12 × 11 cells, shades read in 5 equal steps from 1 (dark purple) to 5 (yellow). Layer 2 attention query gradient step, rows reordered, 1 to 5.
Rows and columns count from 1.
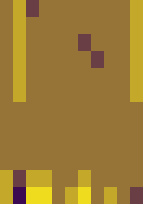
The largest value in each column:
4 4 5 5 3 4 5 3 4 3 4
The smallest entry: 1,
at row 12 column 2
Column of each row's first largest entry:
2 2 2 2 2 2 1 1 1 1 1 3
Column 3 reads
2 3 3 3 3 3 3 3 3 3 4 5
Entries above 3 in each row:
2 2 2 2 2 2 0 0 0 0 4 6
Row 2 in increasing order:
3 3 3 3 3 3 3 3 3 4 4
